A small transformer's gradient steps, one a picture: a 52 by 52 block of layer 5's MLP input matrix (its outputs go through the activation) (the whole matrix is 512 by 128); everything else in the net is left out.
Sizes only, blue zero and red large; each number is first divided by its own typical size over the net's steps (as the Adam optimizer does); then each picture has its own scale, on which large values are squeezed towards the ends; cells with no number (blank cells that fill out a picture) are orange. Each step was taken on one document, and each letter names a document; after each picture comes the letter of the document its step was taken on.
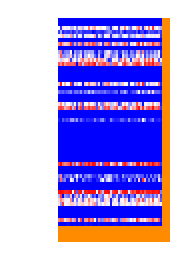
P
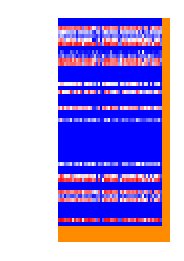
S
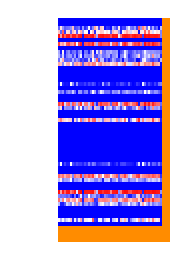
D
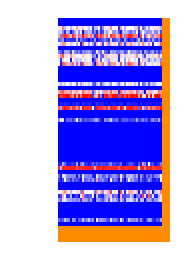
S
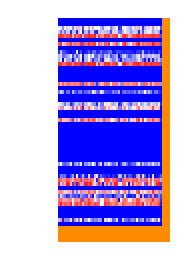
D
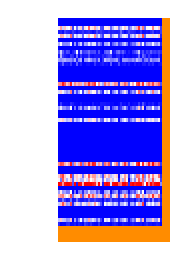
P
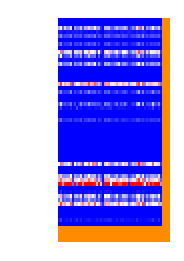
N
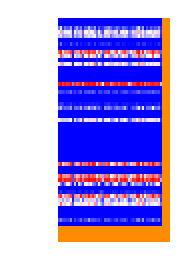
N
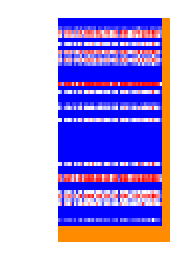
N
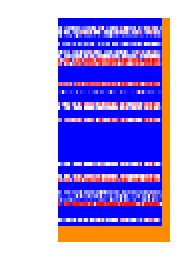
D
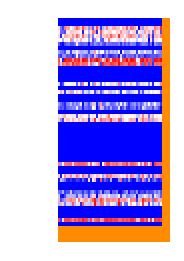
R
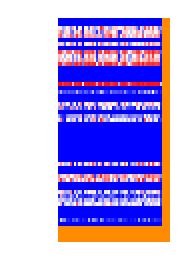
D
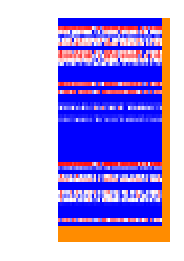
S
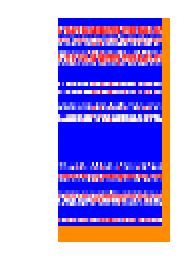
R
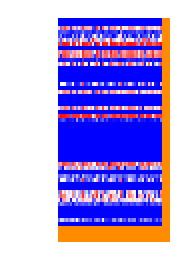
S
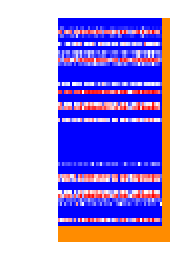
N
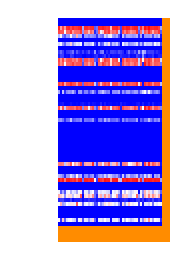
D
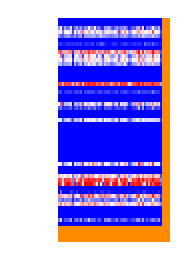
N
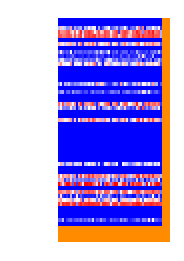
D
